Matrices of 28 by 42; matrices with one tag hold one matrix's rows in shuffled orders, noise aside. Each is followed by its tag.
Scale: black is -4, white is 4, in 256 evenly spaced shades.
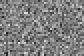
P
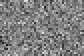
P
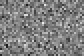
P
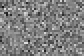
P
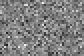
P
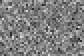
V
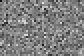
P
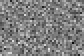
V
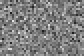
V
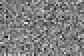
P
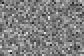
V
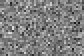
V
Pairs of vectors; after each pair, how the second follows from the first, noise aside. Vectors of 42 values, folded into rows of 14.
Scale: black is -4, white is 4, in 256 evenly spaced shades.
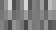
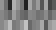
negated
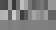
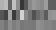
negated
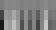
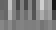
reversed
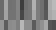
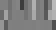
partly zeroed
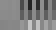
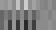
reversed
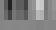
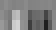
reversed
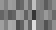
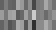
negated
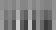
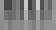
reversed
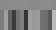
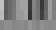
reversed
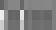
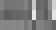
reversed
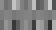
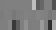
partly zeroed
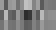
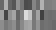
negated
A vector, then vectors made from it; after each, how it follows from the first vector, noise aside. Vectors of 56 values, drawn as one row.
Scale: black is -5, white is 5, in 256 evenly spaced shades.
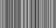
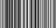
scaled up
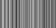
wrapped around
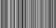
wrapped around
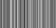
wrapped around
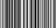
scaled up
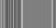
partly zeroed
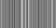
partly zeroed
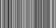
wrapped around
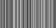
wrapped around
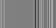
partly zeroed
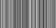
wrapped around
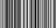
scaled up
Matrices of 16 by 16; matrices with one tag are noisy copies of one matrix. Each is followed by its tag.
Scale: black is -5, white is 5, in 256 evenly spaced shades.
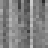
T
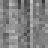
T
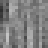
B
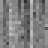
T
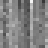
T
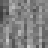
B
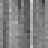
T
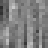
B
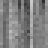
T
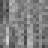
B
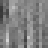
B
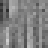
B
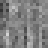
B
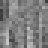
B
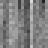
T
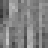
B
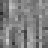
B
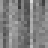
T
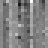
T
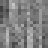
B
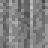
T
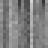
T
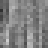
B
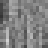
B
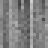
T
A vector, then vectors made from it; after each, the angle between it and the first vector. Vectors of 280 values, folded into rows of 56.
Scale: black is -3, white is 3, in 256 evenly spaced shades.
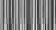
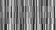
nearly opposite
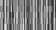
nearly parallel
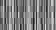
nearly opposite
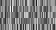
partly opposed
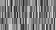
partly opposed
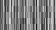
nearly opposite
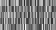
partly aligned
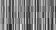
nearly parallel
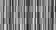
nearly parallel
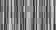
nearly opposite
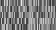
orthogonal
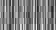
nearly parallel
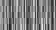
nearly parallel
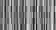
nearly opposite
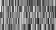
partly aligned
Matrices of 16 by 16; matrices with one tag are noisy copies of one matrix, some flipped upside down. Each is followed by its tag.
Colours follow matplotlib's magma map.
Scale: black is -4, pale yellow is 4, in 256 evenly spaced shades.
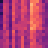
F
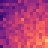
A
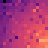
A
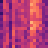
F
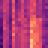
F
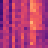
F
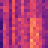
F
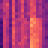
F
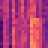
F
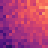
A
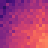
A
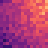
A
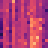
F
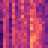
F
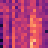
F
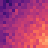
A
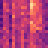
F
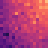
A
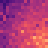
A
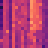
F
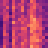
F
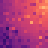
A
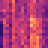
F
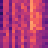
F
